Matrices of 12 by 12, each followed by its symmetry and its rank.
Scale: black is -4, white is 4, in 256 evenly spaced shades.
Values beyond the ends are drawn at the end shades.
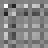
symmetric, rank one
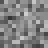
neither, full rank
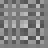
symmetric, rank one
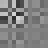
symmetric, rank one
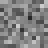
neither, full rank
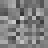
antisymmetric, rank two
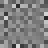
antisymmetric, rank two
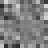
antisymmetric, rank two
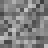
neither, full rank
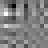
antisymmetric, rank two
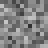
neither, full rank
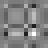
symmetric, rank one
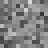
neither, full rank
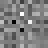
antisymmetric, rank two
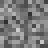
neither, full rank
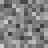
neither, full rank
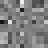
antisymmetric, rank two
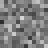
neither, full rank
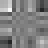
symmetric, rank one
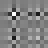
symmetric, rank one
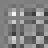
symmetric, rank one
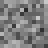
neither, full rank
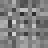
antisymmetric, rank two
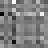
antisymmetric, rank two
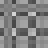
symmetric, rank one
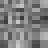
antisymmetric, rank two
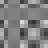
symmetric, rank one
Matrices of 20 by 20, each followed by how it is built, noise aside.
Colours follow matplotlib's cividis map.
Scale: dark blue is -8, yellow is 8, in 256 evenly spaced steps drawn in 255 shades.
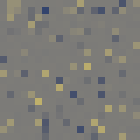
sparse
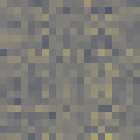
low rank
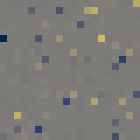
sparse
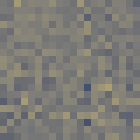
low rank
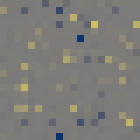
sparse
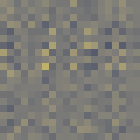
low rank
